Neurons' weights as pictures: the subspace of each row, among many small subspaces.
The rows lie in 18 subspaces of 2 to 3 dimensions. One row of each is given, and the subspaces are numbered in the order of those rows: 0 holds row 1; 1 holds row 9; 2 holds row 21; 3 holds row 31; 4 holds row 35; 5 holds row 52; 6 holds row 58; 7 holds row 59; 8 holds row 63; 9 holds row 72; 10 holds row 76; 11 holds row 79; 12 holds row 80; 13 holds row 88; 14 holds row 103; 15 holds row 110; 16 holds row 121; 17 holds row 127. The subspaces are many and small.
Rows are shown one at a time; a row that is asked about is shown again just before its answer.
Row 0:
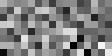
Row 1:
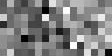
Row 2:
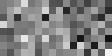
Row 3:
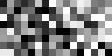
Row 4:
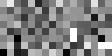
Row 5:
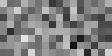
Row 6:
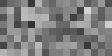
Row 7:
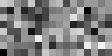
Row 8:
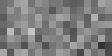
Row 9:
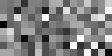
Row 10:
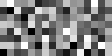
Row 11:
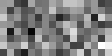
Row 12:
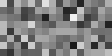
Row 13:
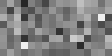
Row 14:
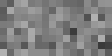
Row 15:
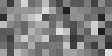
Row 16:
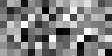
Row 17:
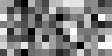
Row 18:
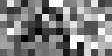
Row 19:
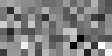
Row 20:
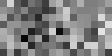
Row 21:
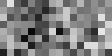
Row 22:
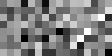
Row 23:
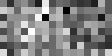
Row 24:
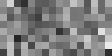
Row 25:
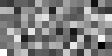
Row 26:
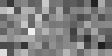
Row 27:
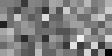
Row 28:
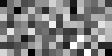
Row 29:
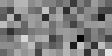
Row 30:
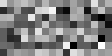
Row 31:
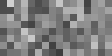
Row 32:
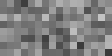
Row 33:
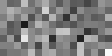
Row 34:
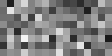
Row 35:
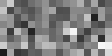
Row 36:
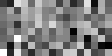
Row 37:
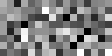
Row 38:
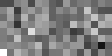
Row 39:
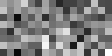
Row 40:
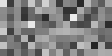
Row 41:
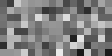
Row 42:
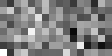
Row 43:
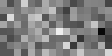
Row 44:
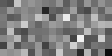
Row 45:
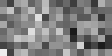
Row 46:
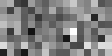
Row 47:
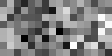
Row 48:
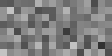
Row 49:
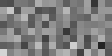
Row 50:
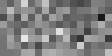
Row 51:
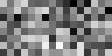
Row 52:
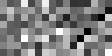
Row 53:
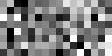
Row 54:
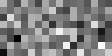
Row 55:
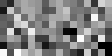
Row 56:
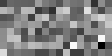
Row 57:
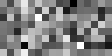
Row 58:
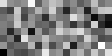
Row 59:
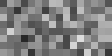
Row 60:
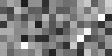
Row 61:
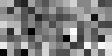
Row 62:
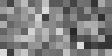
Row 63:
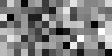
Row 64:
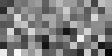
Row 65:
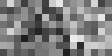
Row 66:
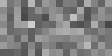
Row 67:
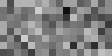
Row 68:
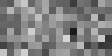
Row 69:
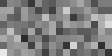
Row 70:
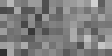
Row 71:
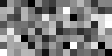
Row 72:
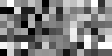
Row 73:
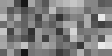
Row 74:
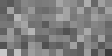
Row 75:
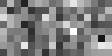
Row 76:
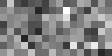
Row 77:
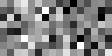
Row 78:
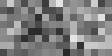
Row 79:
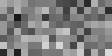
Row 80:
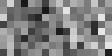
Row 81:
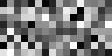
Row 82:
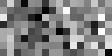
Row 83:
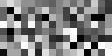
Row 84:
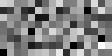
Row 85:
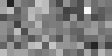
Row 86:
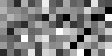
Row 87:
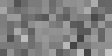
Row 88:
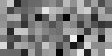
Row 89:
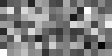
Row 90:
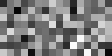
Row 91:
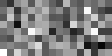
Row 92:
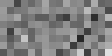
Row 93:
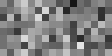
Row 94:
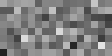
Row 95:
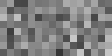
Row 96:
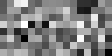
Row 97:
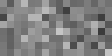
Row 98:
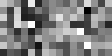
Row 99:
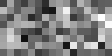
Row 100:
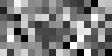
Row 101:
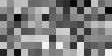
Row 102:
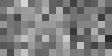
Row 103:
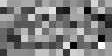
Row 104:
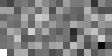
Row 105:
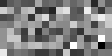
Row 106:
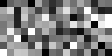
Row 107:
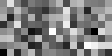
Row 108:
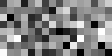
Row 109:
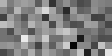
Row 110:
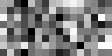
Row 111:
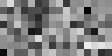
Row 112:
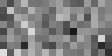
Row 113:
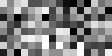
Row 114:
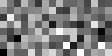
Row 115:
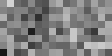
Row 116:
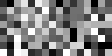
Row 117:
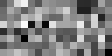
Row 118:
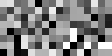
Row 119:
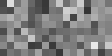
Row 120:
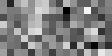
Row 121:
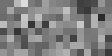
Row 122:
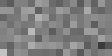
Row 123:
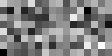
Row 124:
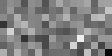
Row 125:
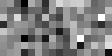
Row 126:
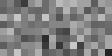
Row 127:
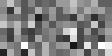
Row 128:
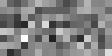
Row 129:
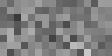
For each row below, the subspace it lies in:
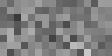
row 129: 16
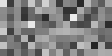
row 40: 3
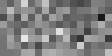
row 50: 5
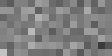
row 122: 14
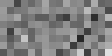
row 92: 5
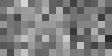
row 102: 1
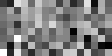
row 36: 8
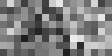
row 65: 7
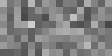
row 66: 3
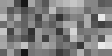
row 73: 15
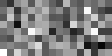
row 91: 6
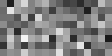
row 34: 13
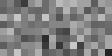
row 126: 4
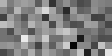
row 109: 0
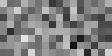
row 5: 7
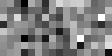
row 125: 15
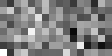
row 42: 0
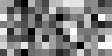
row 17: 15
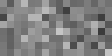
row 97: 12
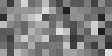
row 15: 12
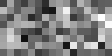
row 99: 14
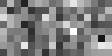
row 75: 11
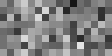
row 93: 17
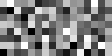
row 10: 9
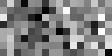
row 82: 12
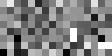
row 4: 12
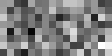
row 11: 15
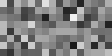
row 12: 3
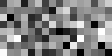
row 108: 8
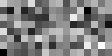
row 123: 10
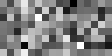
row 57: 17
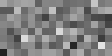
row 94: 2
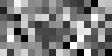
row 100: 16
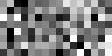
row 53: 5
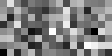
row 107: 6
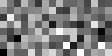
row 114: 8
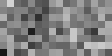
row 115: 2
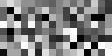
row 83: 17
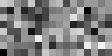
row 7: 10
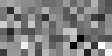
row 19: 17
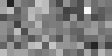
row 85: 3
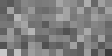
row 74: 11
